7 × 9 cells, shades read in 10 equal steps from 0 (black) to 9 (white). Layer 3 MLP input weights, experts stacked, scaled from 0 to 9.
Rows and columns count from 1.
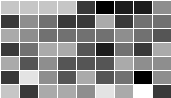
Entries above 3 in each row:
5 5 8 5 5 5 7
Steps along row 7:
down up same down up down up down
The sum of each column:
32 34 37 31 25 25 28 25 30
